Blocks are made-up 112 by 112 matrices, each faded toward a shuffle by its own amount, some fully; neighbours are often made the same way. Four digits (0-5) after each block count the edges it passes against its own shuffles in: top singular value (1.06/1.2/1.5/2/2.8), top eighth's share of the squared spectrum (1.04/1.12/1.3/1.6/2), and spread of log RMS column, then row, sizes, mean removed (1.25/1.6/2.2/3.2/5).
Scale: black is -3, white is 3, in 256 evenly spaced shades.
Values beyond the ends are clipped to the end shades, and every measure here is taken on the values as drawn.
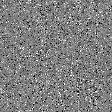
1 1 2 0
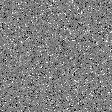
0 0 0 0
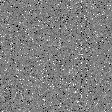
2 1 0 0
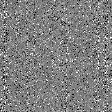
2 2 3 0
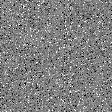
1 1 2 0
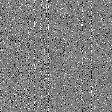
2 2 3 0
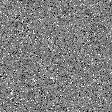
0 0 0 0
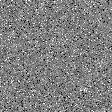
0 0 0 0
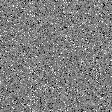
0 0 0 0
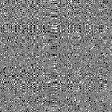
5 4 3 3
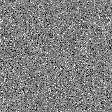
0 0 0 0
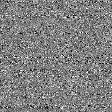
1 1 0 3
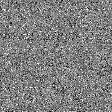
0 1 0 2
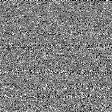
1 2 0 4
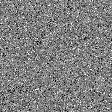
0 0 0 1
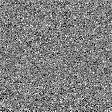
0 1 0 2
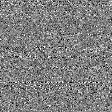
1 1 0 3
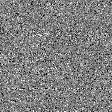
1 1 0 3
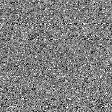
1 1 0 3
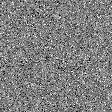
0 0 0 1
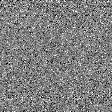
0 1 0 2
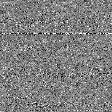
2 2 0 3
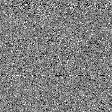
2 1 0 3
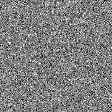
0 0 0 1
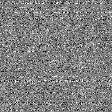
1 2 0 4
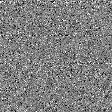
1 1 0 2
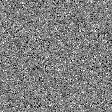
0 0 0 1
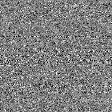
1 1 0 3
